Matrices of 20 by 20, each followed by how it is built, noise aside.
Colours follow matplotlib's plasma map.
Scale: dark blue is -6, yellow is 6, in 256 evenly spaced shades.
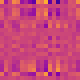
low rank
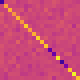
diagonal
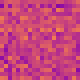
low rank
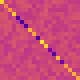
diagonal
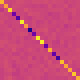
diagonal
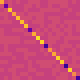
diagonal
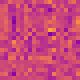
low rank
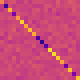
diagonal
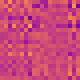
low rank
